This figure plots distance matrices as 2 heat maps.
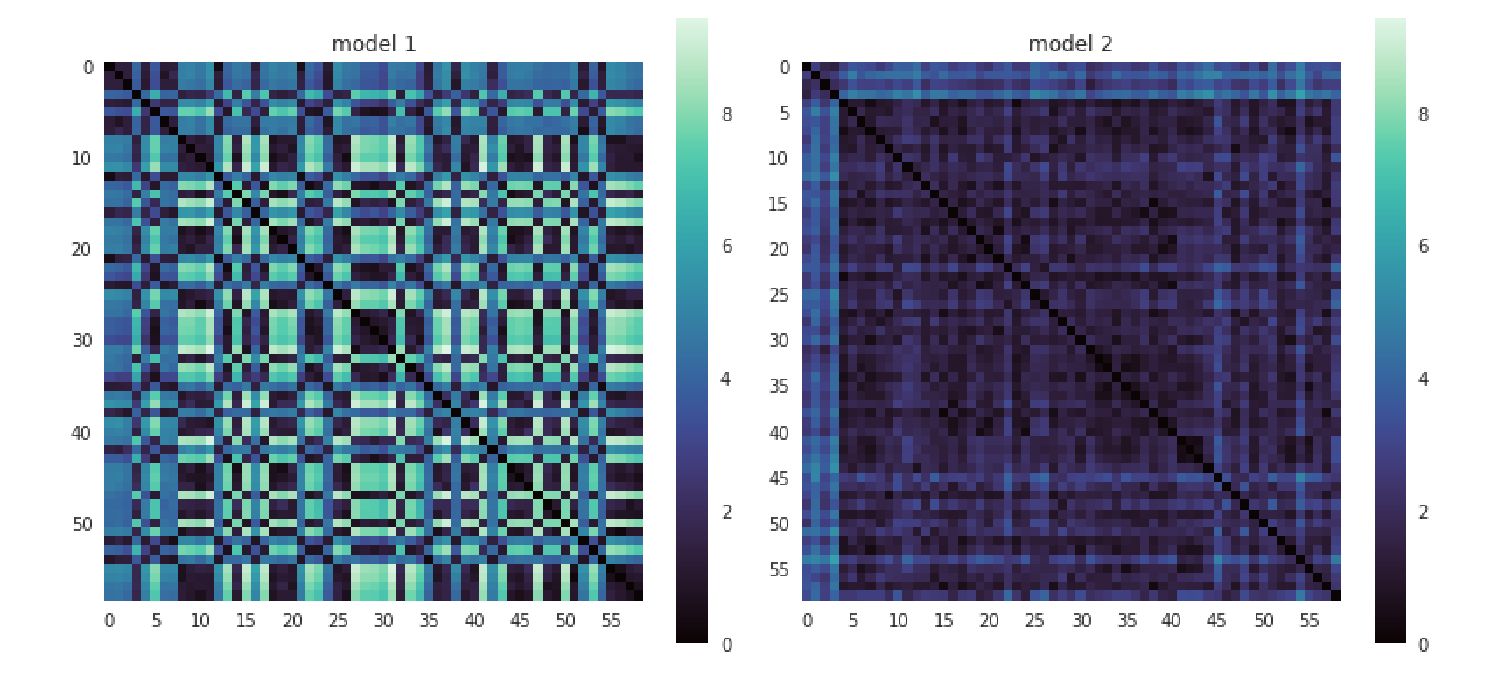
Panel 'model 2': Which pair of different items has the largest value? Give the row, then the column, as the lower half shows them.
54, 3
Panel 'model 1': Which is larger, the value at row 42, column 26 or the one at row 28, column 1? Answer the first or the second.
the first
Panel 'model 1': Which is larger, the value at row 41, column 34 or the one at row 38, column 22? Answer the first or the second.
the second
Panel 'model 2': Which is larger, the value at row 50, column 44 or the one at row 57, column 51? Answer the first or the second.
the first
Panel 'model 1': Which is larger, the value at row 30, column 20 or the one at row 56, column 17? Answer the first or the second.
the second
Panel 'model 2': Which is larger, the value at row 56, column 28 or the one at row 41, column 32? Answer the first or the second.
the first
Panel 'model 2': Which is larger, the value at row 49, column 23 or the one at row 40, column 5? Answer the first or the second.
the second
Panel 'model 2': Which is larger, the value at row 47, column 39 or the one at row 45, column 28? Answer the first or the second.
the second
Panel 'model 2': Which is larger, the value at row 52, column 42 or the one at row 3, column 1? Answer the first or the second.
the second
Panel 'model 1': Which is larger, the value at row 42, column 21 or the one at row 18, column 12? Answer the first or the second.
the second
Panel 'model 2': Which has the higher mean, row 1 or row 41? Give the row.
1
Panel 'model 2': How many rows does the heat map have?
59
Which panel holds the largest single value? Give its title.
model 1
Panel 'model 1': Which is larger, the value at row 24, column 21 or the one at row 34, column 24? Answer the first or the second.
the second
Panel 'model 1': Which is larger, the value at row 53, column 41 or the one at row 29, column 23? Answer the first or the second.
the first
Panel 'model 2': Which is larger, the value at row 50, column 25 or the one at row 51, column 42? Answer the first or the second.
the first
